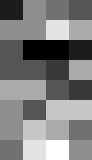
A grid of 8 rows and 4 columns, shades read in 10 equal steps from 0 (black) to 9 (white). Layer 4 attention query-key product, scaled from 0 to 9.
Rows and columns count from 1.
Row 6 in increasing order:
3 5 7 7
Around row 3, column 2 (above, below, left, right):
5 3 3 0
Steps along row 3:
down same up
